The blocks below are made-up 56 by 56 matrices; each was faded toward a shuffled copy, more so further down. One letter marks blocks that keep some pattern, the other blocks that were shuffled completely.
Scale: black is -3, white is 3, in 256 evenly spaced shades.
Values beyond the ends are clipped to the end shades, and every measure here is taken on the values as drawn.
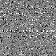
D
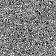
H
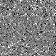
D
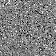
H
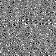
D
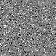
D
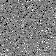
H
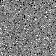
H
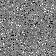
H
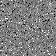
H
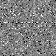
D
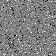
H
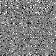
D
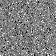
H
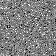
H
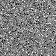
H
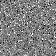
H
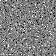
H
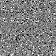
D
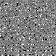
D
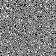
D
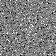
H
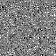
D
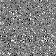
D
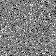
D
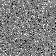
H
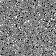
H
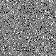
D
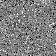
H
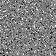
H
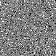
D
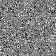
H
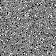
H
